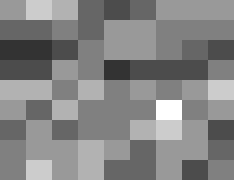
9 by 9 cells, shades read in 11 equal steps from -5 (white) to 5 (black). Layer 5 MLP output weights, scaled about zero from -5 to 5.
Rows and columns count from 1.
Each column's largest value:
3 3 2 1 3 2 2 2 2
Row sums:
-5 1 9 12 -11 -8 -3 -5 -3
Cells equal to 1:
13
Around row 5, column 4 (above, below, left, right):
0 0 0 0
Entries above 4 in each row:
0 0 0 0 0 0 0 0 0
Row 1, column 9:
-1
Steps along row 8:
down same down up up down same up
